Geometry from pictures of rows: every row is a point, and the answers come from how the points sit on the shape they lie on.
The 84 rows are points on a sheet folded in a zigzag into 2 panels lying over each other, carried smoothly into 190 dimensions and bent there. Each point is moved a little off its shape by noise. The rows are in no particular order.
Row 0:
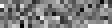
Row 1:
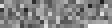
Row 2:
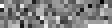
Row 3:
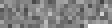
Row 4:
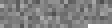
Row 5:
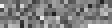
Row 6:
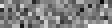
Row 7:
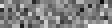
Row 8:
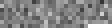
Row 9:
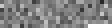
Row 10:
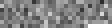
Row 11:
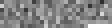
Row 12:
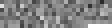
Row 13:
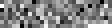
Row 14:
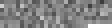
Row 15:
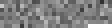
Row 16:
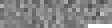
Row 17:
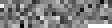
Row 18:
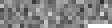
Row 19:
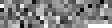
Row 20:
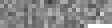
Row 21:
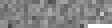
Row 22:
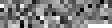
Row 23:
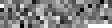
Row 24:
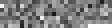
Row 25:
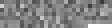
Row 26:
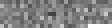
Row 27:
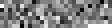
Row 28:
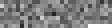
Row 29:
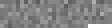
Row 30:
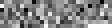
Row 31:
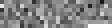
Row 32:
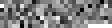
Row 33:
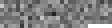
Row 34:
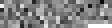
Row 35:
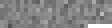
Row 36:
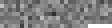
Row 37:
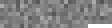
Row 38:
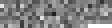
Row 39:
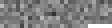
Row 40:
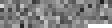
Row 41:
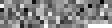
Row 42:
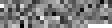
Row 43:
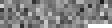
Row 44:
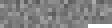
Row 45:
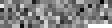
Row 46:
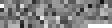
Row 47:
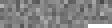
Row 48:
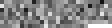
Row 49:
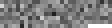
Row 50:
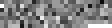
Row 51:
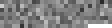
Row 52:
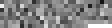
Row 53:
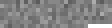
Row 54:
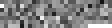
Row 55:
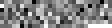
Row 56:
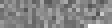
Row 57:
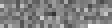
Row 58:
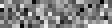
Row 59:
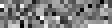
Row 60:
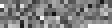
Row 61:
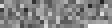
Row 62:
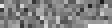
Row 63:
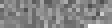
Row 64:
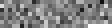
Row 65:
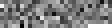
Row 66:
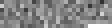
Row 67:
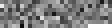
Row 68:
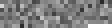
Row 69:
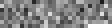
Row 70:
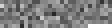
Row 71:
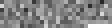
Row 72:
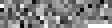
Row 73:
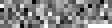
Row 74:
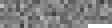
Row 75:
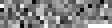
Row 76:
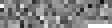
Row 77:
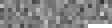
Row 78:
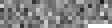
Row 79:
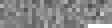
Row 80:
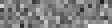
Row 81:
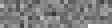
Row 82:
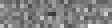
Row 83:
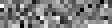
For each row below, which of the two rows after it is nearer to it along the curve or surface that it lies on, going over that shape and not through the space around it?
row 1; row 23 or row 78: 23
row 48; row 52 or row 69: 52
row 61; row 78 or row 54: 54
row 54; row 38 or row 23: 38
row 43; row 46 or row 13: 13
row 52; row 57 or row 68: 57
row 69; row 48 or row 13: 13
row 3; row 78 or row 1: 78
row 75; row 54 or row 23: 23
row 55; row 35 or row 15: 15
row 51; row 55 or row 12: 55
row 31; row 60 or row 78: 60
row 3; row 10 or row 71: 10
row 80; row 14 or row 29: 29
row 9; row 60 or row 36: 36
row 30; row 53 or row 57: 57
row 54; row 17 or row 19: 19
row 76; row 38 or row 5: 5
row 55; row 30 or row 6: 30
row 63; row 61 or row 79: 79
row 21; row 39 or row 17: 39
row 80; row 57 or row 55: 55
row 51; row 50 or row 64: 64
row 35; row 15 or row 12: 15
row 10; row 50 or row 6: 6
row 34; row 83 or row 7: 83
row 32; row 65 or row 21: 65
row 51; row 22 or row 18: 18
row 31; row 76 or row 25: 76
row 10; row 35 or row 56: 35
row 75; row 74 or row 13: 13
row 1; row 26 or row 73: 73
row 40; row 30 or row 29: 29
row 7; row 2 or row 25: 2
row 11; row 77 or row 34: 34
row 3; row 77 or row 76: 77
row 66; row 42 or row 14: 14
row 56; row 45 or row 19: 19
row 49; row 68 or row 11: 68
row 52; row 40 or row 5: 5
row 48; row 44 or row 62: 62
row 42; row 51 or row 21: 51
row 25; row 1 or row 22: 1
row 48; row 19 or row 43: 19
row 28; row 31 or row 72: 72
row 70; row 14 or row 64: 64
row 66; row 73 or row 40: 73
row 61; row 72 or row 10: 72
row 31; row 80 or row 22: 22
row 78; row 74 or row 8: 8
